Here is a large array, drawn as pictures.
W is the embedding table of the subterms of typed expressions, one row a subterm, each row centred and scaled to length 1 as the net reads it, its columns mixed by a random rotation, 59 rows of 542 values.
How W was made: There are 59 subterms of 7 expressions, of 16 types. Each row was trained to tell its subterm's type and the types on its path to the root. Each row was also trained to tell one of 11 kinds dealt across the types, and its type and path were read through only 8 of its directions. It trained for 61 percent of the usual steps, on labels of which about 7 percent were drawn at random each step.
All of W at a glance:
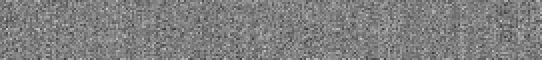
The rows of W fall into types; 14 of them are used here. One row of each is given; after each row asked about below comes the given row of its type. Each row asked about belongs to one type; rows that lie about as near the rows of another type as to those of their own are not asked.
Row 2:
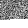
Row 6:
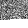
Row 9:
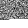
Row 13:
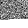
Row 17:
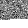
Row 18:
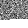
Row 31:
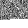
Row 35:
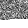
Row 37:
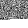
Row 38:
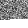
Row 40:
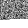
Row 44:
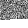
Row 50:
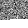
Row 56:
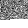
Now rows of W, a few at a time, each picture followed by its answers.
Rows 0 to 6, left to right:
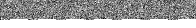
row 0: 38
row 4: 18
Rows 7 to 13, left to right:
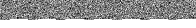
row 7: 44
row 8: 50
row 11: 2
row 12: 37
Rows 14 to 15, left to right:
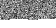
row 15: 2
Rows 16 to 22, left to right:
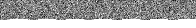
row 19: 13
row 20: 6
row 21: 44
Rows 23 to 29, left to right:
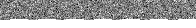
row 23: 18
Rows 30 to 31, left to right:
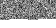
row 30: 40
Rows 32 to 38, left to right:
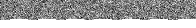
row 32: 6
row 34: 2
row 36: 50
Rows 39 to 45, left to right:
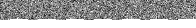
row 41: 17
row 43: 6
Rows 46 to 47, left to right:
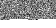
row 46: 18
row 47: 56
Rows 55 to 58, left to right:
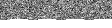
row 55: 50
